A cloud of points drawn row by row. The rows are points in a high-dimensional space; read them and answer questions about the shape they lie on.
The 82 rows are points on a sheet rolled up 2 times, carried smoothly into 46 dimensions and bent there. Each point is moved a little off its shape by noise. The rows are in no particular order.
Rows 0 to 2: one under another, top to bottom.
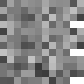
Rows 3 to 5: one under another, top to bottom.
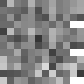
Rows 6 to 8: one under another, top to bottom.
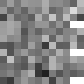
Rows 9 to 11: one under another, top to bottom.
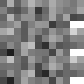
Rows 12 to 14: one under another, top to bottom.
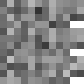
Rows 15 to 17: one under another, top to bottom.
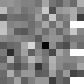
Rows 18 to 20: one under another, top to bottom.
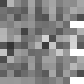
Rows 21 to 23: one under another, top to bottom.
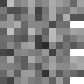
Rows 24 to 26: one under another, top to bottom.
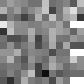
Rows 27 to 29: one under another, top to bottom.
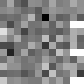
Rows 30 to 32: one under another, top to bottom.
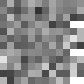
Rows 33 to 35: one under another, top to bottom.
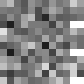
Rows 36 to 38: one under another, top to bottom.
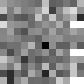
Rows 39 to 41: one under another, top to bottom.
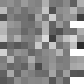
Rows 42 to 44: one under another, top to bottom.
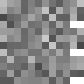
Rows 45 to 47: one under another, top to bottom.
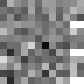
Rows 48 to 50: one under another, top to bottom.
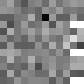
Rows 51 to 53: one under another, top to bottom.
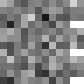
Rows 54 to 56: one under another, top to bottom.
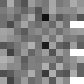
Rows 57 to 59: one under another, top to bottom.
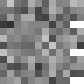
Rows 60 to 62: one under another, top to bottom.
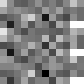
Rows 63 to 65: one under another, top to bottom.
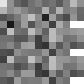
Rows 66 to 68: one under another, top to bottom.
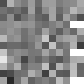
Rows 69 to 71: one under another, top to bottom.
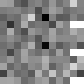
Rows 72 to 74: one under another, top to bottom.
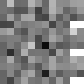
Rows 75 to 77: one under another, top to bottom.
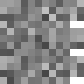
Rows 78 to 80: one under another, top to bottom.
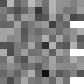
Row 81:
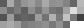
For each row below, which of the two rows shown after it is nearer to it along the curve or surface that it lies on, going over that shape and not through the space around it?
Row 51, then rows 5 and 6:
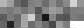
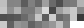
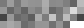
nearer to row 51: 5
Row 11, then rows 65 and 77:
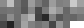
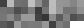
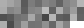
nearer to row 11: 65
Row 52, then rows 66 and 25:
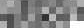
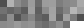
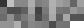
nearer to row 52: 66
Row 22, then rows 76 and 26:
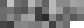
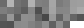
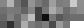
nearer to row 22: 26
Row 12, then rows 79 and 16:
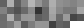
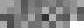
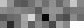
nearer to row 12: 16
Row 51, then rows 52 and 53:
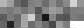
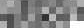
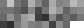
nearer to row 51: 53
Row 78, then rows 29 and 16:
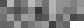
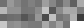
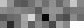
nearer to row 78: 16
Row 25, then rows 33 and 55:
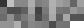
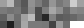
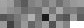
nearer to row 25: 33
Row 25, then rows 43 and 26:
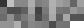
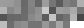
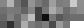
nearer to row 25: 26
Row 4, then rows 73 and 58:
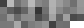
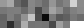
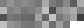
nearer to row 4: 73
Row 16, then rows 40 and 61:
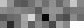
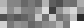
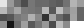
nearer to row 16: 61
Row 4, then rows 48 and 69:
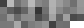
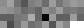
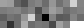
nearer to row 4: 69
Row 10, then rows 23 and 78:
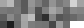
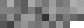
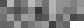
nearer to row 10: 78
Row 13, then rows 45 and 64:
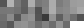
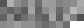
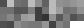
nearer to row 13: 45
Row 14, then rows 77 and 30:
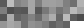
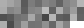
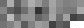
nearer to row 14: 30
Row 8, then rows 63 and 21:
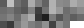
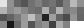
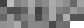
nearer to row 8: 21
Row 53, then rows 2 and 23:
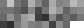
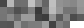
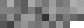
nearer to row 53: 2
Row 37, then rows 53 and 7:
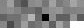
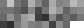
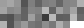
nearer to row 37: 7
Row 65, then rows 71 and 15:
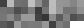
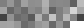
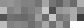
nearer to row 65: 71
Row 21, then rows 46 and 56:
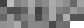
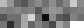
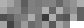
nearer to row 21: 46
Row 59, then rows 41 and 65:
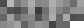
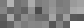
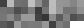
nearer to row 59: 65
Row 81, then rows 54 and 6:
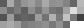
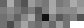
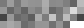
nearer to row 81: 6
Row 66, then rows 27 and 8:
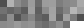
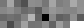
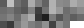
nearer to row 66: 27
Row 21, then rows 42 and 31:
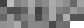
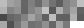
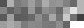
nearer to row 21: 31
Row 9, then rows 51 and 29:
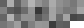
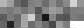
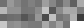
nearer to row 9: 51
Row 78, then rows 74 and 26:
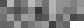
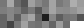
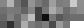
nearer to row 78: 26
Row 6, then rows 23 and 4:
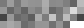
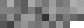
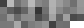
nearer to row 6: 4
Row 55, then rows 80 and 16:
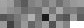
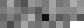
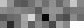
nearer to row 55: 80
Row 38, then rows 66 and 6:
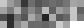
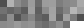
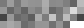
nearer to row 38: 6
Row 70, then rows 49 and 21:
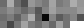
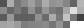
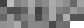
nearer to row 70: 49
